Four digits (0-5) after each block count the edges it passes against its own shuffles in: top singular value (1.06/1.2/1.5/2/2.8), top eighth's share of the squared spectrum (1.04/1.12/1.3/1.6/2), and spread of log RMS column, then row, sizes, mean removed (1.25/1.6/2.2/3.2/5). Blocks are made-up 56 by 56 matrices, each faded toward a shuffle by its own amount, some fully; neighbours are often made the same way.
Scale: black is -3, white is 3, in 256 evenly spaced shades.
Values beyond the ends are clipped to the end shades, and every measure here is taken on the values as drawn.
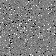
1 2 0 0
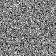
0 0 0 0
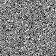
0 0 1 0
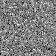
0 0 0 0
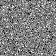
0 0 0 0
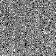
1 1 3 0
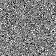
0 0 0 0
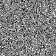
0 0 1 0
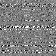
2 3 0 4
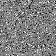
0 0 0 1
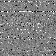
2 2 0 2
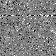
2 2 0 2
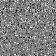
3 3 0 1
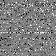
3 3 0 2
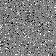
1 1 0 0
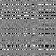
4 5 2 4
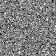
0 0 0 0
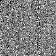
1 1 3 0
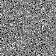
1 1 2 0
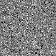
1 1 2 0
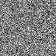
1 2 3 0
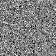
0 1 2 0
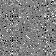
3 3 2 1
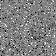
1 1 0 0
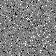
1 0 0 0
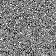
1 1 0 0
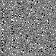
1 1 1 0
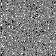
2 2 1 0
